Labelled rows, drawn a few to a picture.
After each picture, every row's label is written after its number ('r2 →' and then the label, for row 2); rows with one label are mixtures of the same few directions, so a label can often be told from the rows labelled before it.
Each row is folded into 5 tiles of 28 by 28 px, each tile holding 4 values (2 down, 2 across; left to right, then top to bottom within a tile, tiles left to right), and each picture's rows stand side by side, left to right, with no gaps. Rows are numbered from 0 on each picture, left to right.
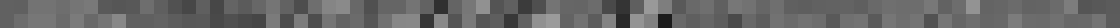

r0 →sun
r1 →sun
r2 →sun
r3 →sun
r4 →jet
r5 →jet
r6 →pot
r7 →sun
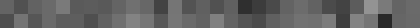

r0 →sun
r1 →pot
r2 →jet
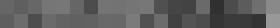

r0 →sun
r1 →sun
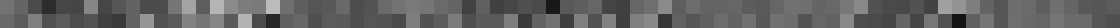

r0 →sun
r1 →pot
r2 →sun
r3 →pot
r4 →jet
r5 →jet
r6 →sun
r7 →pot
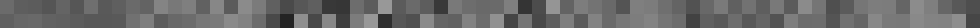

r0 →sun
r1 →sun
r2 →jet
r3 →pot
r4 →sun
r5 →pot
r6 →sun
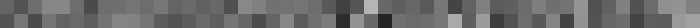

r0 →sun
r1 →sun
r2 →jet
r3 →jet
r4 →pot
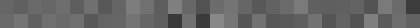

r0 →pot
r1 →jet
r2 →pot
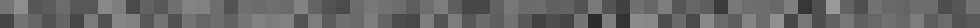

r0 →pot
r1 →sun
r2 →sun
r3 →sun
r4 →jet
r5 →pot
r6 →pot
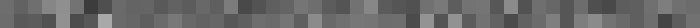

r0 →jet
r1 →sun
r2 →sun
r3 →jet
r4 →jet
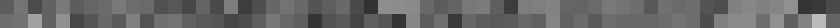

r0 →jet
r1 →sun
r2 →sun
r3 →sun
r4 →sun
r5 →sun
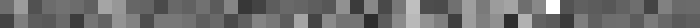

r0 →pot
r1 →sun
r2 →pot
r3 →pot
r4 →jet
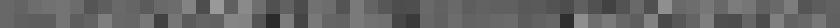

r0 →jet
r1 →pot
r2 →pot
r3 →pot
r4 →jet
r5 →jet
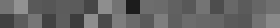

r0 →pot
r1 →pot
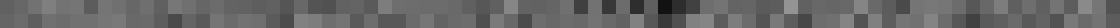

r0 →sun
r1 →jet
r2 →jet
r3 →jet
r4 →pot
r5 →jet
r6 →sun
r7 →pot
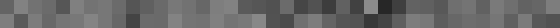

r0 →sun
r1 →sun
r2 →sun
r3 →pot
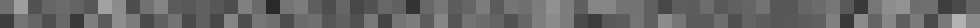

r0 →pot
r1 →pot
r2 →pot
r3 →pot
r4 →jet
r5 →sun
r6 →sun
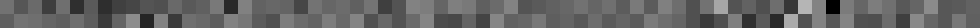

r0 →pot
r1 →jet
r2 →pot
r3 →jet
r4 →pot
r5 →pot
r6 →jet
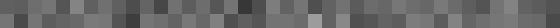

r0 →pot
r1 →pot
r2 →jet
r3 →sun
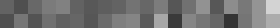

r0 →sun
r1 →pot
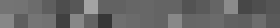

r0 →jet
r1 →sun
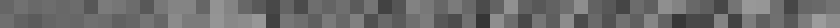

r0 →sun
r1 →sun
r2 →pot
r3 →jet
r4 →sun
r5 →sun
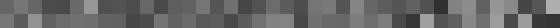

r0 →sun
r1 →sun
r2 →pot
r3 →pot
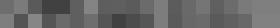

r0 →sun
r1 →pot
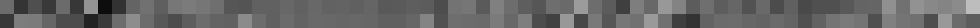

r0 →sun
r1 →jet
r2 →pot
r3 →pot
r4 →sun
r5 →pot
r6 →pot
